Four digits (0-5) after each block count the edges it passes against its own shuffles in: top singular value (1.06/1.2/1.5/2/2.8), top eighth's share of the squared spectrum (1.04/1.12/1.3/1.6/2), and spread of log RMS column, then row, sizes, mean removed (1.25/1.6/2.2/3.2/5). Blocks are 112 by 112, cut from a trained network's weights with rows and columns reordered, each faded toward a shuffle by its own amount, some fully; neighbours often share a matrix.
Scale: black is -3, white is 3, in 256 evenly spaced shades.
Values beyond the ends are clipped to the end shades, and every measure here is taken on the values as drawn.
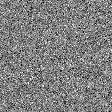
2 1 0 0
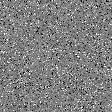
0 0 0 0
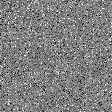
0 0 0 0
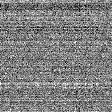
4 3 2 2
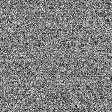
2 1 0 0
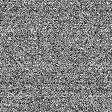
2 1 0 0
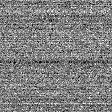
4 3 1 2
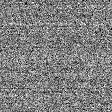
2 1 0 0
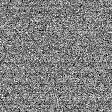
2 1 0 0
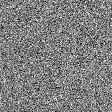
0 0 0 0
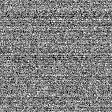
4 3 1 1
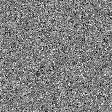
1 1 0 0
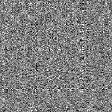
4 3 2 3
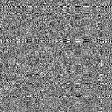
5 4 2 3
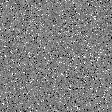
1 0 0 0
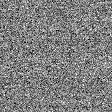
1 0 0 0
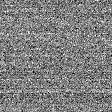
3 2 0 0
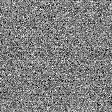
2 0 0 0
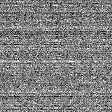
4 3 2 2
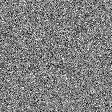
0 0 0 0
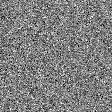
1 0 0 0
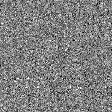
2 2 0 2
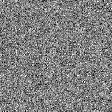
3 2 0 2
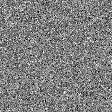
2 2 0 1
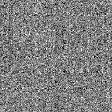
3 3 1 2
